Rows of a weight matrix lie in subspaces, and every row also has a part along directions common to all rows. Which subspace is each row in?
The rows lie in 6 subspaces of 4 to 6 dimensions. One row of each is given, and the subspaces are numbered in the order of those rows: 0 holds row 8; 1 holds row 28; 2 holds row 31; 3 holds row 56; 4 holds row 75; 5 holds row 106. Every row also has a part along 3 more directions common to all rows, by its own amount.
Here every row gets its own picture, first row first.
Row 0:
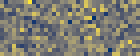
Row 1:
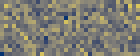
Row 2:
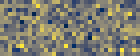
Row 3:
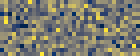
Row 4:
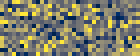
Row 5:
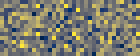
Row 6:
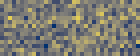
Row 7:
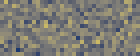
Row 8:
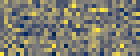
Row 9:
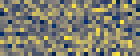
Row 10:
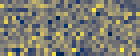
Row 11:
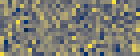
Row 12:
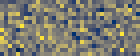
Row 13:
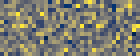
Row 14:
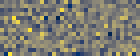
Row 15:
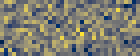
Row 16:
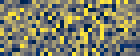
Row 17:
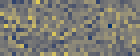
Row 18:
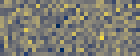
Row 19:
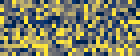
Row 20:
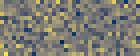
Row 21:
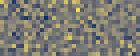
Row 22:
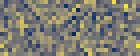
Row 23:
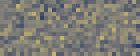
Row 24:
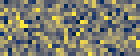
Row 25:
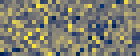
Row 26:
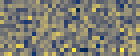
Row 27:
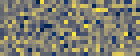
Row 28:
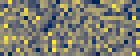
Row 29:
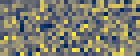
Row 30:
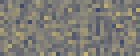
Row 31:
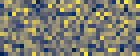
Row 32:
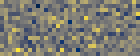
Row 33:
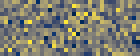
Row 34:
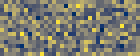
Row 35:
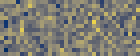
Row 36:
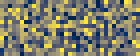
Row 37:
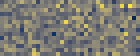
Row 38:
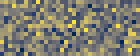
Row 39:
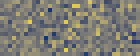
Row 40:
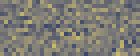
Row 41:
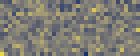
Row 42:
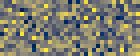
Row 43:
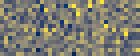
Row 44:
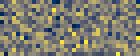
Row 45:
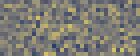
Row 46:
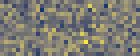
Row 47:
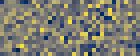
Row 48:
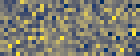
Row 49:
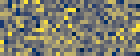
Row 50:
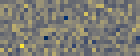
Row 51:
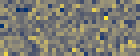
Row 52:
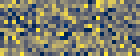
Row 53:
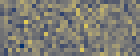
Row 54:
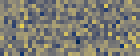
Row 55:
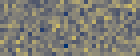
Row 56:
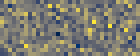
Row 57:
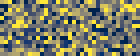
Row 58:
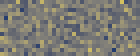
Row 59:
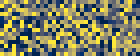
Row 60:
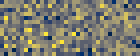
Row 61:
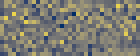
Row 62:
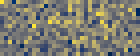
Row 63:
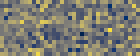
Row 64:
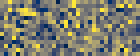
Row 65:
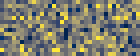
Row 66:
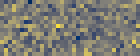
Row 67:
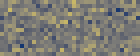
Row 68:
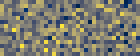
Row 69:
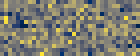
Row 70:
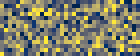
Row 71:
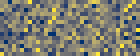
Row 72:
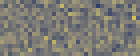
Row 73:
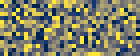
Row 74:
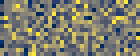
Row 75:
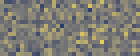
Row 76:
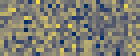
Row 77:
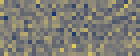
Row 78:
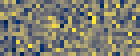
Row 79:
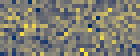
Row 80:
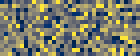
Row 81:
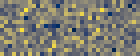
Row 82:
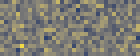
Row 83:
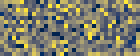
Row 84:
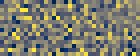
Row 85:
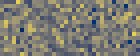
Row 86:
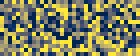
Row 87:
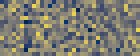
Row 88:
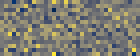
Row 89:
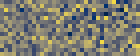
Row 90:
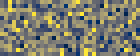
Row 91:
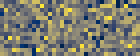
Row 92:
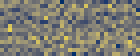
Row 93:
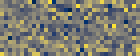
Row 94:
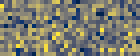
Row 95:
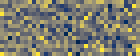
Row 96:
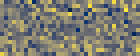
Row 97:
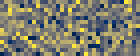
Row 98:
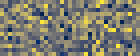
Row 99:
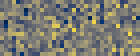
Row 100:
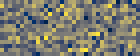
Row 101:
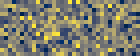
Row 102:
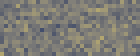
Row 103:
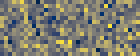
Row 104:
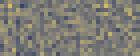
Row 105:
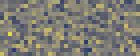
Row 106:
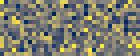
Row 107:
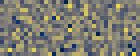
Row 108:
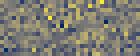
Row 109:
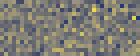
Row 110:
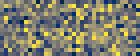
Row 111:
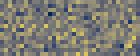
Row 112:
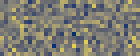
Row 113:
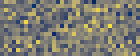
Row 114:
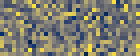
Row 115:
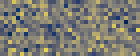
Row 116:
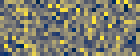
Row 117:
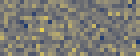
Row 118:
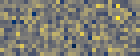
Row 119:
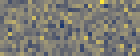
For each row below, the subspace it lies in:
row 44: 5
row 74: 5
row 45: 4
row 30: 0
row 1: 2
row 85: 1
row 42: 3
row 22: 2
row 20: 5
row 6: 3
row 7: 0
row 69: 2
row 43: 4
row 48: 0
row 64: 0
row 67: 0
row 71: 1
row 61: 2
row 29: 1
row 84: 5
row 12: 0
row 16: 4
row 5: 0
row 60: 5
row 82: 2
